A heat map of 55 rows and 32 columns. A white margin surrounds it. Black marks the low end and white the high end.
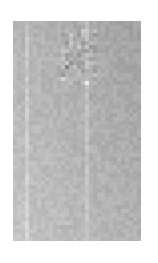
Odd patch: rougher, in the top middle. Odd lines: columns 4 and 19. Slope: up to the bottom left. Average level on the scale: 70%.
